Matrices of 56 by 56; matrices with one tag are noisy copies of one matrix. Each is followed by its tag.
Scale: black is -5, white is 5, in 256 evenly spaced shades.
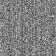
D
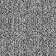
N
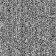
D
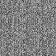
N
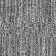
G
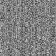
D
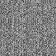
N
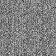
N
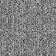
N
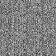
N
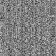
D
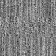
G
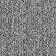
N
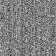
D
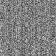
D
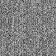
N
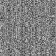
D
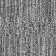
G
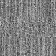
G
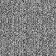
N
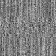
G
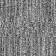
G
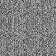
N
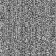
D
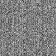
N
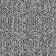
N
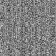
D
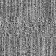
G
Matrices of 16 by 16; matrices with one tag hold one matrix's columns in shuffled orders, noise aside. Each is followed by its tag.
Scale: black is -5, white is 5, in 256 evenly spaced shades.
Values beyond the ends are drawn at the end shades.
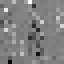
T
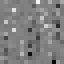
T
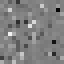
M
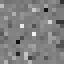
M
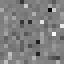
M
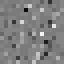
M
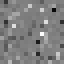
M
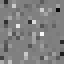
M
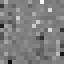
T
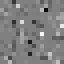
M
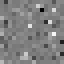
M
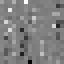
T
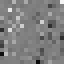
T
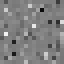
M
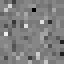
M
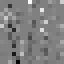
T
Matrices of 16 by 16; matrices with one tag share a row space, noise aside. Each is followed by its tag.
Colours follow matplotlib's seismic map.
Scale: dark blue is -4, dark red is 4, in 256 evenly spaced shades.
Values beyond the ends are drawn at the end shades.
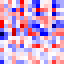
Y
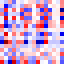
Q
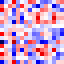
Y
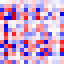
Q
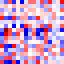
Q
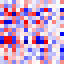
Q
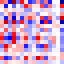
Q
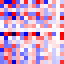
Q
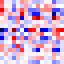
Y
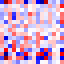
Q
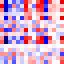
Q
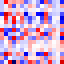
Q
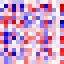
Q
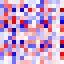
Q
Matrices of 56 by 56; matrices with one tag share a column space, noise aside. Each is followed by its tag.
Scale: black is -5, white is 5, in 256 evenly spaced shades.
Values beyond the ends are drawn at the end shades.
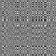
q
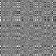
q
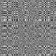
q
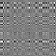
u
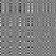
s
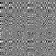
u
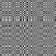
q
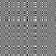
q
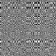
u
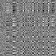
s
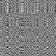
s
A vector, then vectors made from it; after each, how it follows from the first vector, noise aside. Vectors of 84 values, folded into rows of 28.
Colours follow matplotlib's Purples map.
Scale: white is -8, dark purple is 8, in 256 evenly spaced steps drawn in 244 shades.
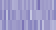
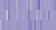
partly zeroed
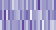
scaled up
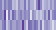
scaled up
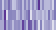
scaled up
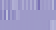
partly zeroed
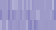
partly zeroed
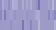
partly zeroed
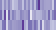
scaled up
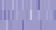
partly zeroed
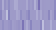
partly zeroed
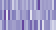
scaled up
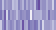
scaled up
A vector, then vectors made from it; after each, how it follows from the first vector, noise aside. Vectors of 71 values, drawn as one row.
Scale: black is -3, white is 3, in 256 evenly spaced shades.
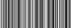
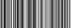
reversed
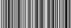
copied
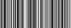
reversed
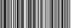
reversed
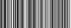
reversed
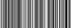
copied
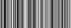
reversed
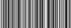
copied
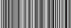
copied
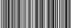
copied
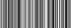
copied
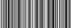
copied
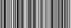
reversed
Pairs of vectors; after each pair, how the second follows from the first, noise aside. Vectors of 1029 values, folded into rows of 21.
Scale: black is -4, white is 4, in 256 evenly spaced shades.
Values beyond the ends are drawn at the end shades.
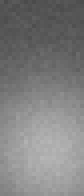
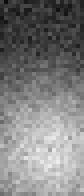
scaled up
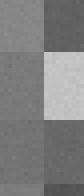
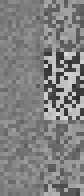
sign-scrambled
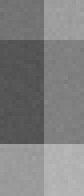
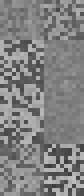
sign-scrambled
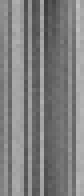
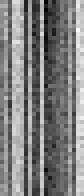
scaled up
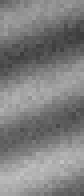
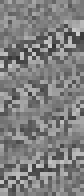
sign-scrambled
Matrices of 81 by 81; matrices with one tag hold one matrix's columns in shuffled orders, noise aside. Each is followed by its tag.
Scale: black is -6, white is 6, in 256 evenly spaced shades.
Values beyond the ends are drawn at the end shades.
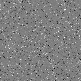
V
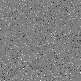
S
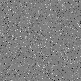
V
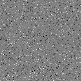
S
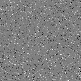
S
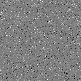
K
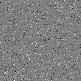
S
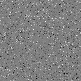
K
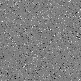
K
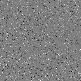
S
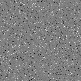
V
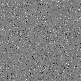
K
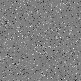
V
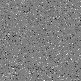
S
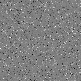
V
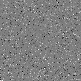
S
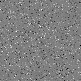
V
